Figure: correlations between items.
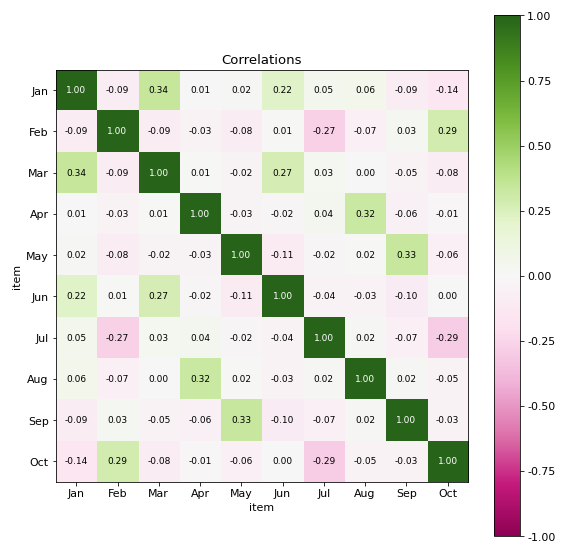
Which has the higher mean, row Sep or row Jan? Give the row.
Jan
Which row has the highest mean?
Mar
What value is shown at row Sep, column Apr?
-0.06
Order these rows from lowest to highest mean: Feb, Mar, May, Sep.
Feb, Sep, May, Mar
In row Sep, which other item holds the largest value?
May
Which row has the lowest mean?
Jul
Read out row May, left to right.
0.02 -0.08 -0.02 -0.03 1.00 -0.11 -0.02 0.02 0.33 -0.06
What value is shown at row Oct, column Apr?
-0.01
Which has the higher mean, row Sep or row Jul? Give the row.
Sep
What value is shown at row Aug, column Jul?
0.02
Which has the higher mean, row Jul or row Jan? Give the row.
Jan
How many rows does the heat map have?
10
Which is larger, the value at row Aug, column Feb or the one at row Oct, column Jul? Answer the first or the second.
the first
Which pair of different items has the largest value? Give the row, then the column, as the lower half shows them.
Mar, Jan
